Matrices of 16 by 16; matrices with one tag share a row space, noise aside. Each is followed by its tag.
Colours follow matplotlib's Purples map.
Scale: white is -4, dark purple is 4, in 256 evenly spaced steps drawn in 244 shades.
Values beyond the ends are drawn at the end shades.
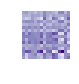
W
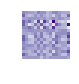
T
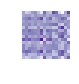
W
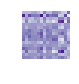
W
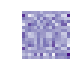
T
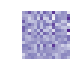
T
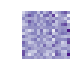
T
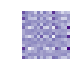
T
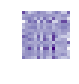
T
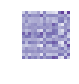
W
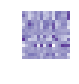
T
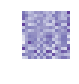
T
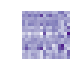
W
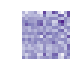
W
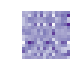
T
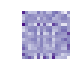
T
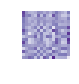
T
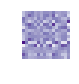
T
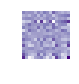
T
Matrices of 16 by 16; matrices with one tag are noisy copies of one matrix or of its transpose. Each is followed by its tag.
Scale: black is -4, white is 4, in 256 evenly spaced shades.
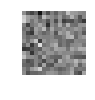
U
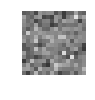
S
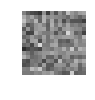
U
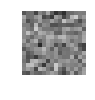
S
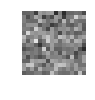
S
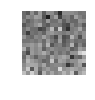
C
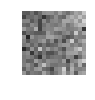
C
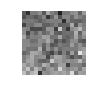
C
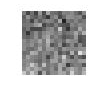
C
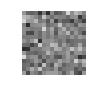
U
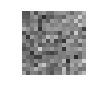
C
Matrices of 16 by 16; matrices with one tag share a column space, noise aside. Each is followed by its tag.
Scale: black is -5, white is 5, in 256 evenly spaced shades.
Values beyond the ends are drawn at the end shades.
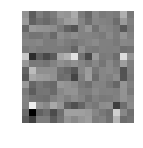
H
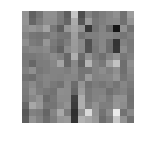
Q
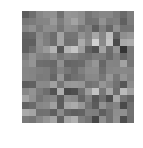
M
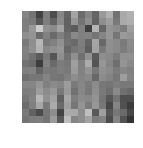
Q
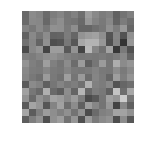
M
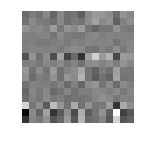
H
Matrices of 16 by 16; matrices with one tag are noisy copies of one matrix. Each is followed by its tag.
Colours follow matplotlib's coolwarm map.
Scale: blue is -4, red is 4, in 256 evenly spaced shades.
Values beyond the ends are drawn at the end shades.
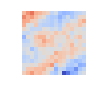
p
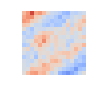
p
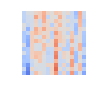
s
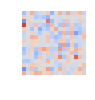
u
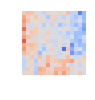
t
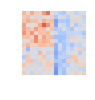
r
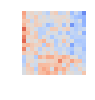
t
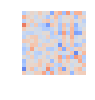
u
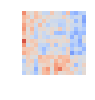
t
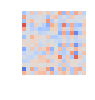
u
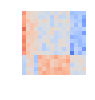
t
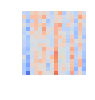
s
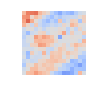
p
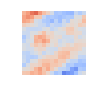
p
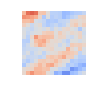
p
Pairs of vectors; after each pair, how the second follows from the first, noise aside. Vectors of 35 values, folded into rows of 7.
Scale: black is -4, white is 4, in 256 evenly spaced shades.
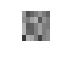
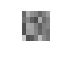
negated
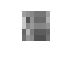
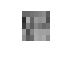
negated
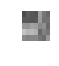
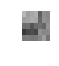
negated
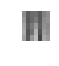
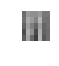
negated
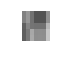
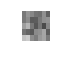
shuffled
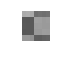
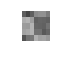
negated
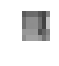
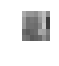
negated
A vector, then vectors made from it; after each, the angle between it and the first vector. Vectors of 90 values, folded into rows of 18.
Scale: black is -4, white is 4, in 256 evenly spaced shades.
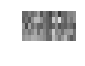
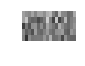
partly opposed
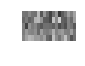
nearly parallel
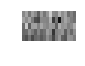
nearly opposite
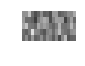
orthogonal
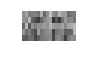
nearly opposite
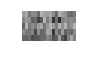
nearly opposite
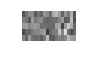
orthogonal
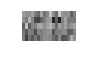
nearly opposite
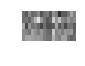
nearly parallel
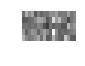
partly aligned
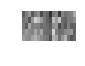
nearly parallel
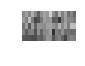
nearly opposite
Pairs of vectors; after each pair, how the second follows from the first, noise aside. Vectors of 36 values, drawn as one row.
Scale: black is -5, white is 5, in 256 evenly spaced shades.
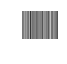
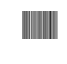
negated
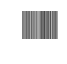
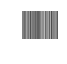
negated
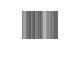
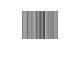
sign-scrambled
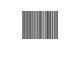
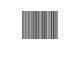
negated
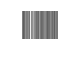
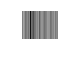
negated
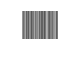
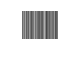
sign-scrambled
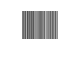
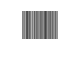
sign-scrambled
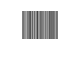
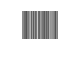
negated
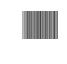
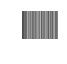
negated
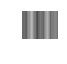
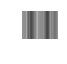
negated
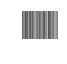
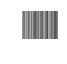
negated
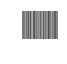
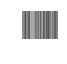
sign-scrambled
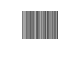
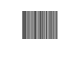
negated
